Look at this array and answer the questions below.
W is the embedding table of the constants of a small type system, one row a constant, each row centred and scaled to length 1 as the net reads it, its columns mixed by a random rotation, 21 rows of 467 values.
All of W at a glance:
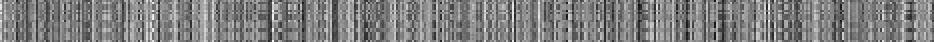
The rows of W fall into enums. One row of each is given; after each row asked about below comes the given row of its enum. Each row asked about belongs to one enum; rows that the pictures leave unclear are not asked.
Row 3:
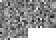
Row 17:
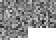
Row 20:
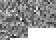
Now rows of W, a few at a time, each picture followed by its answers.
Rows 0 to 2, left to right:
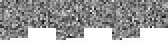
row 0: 17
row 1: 20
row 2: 3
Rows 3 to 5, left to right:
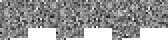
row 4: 3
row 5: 20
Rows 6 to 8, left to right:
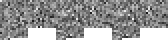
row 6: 3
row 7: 20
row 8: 20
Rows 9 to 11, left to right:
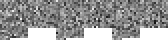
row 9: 20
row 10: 3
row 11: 17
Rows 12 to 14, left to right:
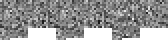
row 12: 17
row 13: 17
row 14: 20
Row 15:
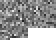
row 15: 20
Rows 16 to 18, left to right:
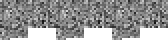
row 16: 17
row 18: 17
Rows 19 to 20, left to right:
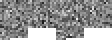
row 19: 17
